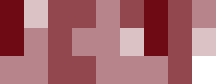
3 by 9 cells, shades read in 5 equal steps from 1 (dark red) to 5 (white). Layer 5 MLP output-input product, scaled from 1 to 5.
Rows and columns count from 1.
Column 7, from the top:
1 1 3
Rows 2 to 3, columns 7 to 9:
1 2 4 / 3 2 5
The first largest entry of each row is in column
2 6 9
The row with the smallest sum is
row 1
